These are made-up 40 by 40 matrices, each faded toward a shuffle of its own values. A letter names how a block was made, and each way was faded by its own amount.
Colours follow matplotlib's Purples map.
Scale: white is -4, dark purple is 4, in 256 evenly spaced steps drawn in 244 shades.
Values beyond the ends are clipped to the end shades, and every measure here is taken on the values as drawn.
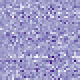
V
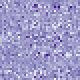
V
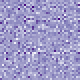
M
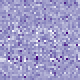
V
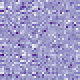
M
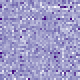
V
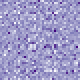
M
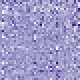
V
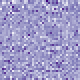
M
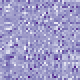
M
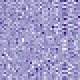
M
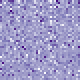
M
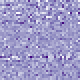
V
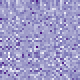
M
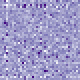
V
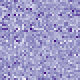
V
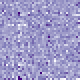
V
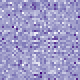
M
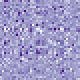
M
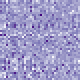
M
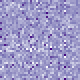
V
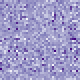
V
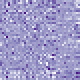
M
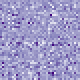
V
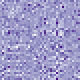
M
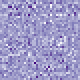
M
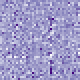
V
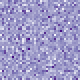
M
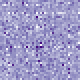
V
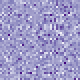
M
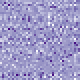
M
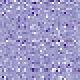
M
